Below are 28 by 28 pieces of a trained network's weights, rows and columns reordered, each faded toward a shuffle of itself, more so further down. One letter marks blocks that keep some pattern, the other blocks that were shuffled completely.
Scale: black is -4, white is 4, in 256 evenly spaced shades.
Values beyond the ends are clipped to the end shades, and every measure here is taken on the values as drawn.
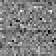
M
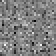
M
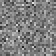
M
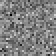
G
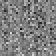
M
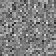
M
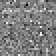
M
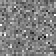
G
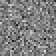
G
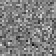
G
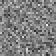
G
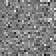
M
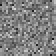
G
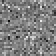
M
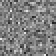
M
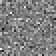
G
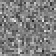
M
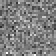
M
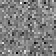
G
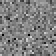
G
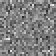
M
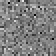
G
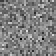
G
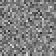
M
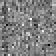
M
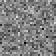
G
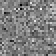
M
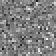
G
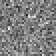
G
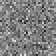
M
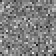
G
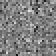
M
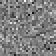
G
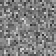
G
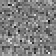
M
